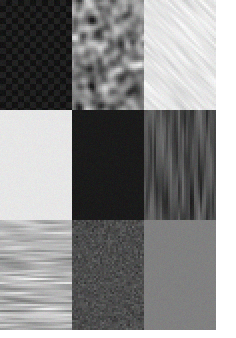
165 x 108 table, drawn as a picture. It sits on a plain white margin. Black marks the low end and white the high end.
The table splits into 3 rows of 3 panels. Panel 1,1: very low, checkered, faint in contrast. Panel 1,2: middling, blotchy, strong in contrast. Panel 1,3: very high, slanting down to the right, faint in contrast. Panel 2,1: very high, flat. Panel 2,2: very low, flat. Panel 2,3: low, streaked downward. Panel 3,1: high, streaked across. Panel 3,2: low, fine-grained, faint in contrast. Panel 3,3: middling, flat.
